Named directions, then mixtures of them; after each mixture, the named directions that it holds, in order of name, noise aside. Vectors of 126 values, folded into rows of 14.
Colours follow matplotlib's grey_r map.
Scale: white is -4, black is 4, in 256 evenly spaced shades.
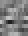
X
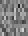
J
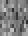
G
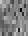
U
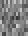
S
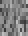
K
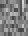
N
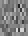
J, U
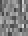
K, N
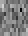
G, U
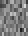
N, U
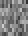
K, S, U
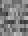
K, X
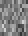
J, K, U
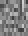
N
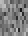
G, U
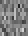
J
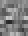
X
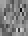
J, U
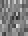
S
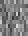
G, K, S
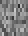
J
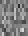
J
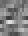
X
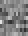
K, S, X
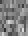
J, K, X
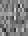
J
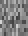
J, S, X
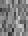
G, K, U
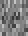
S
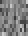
K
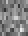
G, J, S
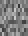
J, X
